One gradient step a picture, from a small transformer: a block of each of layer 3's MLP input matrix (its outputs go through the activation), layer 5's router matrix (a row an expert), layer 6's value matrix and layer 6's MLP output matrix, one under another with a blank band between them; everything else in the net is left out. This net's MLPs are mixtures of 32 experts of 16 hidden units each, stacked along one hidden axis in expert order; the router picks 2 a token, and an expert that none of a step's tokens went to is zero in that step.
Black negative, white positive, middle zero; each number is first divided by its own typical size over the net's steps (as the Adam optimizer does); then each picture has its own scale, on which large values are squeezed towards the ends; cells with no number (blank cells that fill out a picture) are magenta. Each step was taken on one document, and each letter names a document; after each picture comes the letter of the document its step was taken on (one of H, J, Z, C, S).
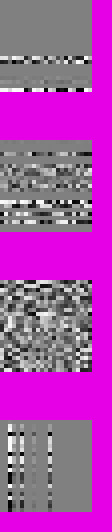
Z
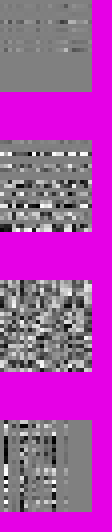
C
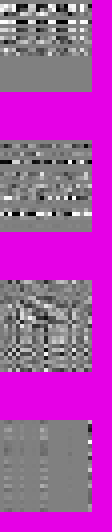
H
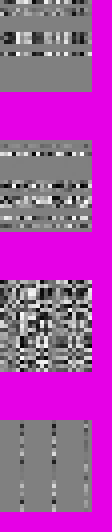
C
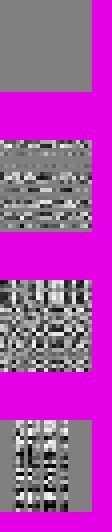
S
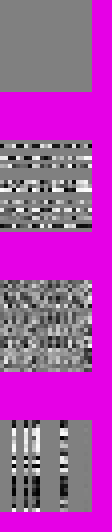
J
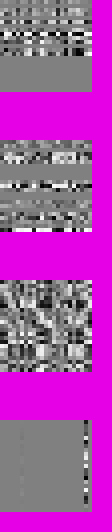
C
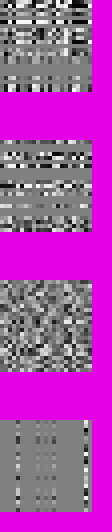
C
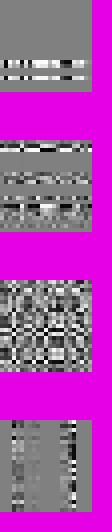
S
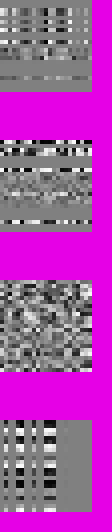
Z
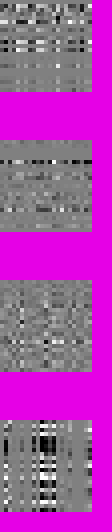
H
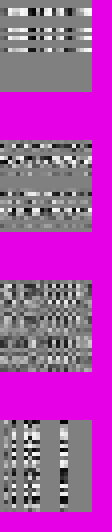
J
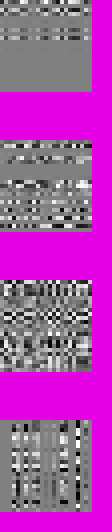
J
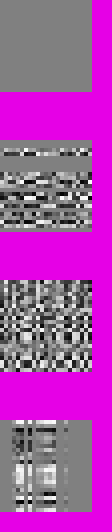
S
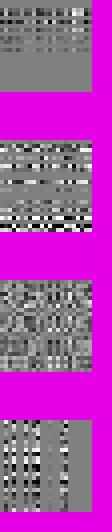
J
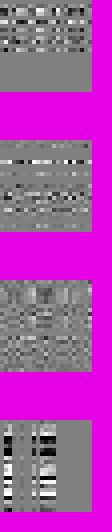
H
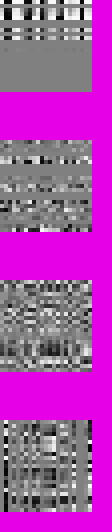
J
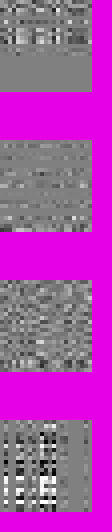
C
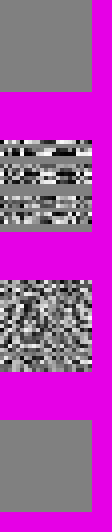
Z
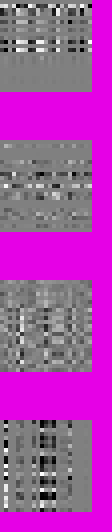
H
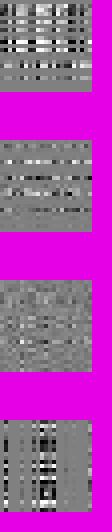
H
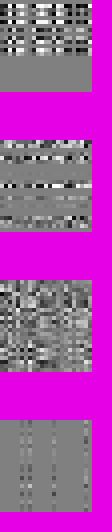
C
